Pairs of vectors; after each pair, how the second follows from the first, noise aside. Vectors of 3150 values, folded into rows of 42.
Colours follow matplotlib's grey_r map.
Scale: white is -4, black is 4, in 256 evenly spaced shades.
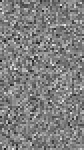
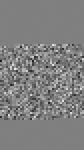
partly zeroed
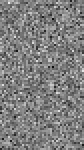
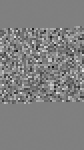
partly zeroed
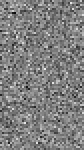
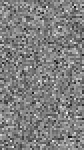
reversed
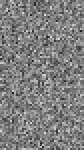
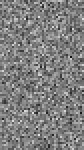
reversed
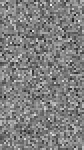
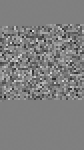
partly zeroed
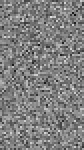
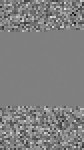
partly zeroed
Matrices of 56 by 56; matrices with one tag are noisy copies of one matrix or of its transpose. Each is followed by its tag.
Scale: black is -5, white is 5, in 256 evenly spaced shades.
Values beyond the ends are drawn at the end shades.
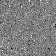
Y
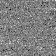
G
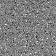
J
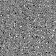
J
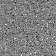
J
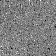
Y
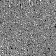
Y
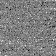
G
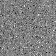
J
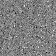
J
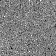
Y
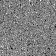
Y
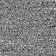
G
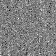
G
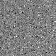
J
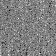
G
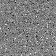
J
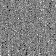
G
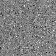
J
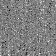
G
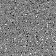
J
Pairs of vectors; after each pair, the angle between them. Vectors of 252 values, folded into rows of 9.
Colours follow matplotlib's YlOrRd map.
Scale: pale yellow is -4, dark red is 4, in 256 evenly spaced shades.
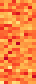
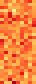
partly opposed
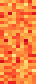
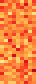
nearly opposite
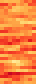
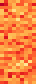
partly aligned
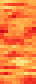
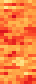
nearly parallel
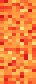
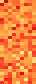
partly aligned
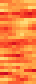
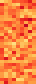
partly opposed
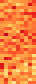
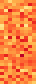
orthogonal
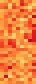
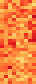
nearly parallel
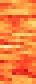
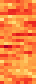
nearly opposite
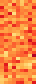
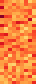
partly aligned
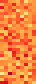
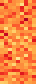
partly opposed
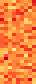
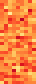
orthogonal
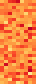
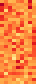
orthogonal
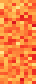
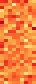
partly opposed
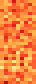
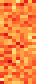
orthogonal
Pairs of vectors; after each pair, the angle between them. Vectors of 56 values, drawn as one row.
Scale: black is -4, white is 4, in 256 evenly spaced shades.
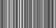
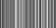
orthogonal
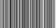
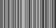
nearly opposite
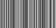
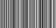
nearly parallel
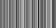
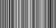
orthogonal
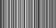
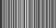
nearly parallel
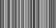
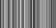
nearly parallel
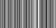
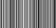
partly opposed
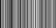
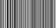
orthogonal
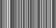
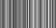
orthogonal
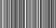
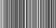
nearly parallel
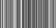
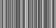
partly aligned
